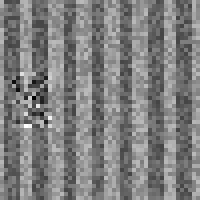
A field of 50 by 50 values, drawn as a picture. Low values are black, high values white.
An odd patch, rougher than its surroundings, sits in the middle left. Stripes running up and down repeat 7 times from left to right. The middle left is the roughest part. No overall slope runs across the table.
